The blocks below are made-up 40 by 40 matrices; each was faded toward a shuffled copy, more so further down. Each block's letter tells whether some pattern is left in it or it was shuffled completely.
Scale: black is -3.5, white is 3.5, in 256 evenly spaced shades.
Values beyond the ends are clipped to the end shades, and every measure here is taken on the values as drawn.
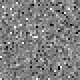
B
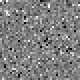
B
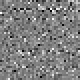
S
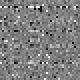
S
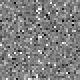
B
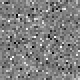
B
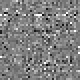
S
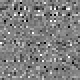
S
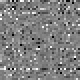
S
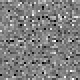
S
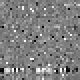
S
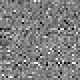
S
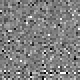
S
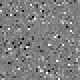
B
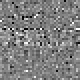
S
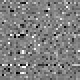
S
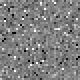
B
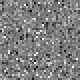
B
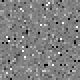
B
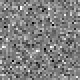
B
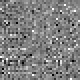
S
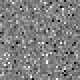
B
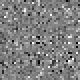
S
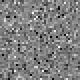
B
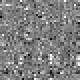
S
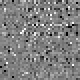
S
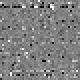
S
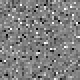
B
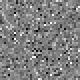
B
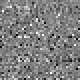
S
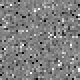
B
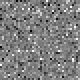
B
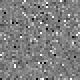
B
